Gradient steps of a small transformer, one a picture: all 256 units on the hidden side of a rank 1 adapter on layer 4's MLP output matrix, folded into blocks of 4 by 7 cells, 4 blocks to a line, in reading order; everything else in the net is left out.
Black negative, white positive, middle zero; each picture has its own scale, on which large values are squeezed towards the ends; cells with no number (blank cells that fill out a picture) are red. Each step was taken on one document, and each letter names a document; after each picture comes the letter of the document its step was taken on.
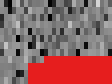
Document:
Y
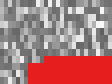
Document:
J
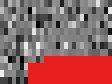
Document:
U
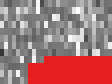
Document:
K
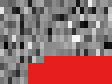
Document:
K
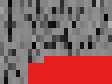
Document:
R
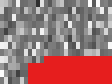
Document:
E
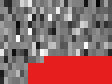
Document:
Y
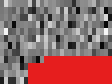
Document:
U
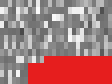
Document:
K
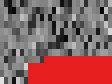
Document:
Y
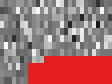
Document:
K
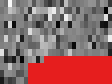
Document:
U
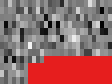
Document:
E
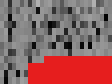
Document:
R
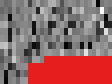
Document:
R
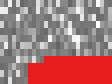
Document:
K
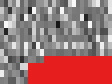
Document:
U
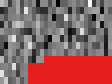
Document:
K
